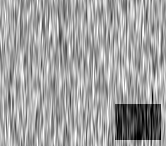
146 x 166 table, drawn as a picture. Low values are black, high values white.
Mirror symmetry: none. Odd patch: lower, in the bottom right. Grain: streaks running down. Ninth with the lowest average: bottom right.
